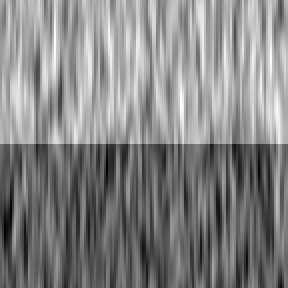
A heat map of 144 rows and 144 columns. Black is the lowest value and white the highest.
Seam: horizontal, 50% of the way down, the top part higher. Average level on the scale: 50%. Grain: streaks running down.
